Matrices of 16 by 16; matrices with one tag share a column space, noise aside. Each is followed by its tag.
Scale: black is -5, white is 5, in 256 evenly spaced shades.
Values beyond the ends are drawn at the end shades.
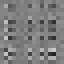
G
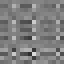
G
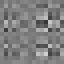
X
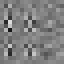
X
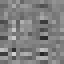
G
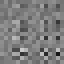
G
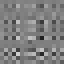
G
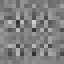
X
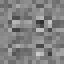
X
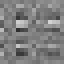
X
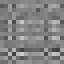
G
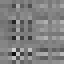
G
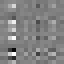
G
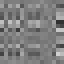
X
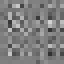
X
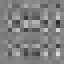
X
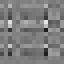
X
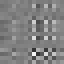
G
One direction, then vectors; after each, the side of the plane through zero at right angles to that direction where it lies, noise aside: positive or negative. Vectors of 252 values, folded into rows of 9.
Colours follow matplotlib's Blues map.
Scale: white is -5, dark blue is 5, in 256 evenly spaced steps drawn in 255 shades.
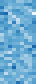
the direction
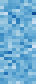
negative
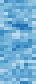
negative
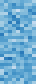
negative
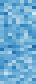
positive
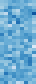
negative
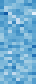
positive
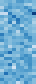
negative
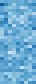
positive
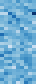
negative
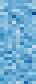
negative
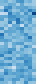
negative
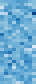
negative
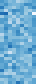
positive
